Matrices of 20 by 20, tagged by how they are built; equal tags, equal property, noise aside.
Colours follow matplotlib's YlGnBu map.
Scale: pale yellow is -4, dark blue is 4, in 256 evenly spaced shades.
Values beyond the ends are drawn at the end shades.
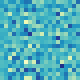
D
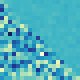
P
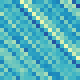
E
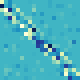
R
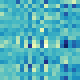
D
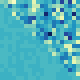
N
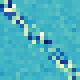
R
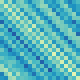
E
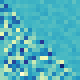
P
